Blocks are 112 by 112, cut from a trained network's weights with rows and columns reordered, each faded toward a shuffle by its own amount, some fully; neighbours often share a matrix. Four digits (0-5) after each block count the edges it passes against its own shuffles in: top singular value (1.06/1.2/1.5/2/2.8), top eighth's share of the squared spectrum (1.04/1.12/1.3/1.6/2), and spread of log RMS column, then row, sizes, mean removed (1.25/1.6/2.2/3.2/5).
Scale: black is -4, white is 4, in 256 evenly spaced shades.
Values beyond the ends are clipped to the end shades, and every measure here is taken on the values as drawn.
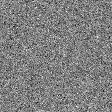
0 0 0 0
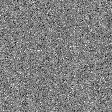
0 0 0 0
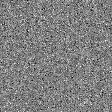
1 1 0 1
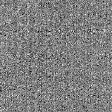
3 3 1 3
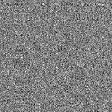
3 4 2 2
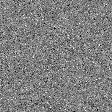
0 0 0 0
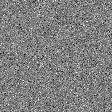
0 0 0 0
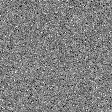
0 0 0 0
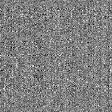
3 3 1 3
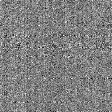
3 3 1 3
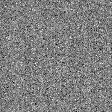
1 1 0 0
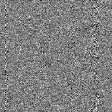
3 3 3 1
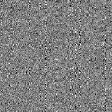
3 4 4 1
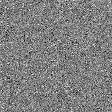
1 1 1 0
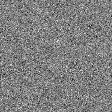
2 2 0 1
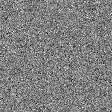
1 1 0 0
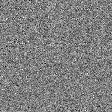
2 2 0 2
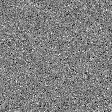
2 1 0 0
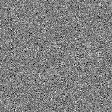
3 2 2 0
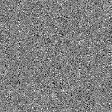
3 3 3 1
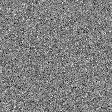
1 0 0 0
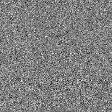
2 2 0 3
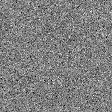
0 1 0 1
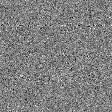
1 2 0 2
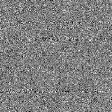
3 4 1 3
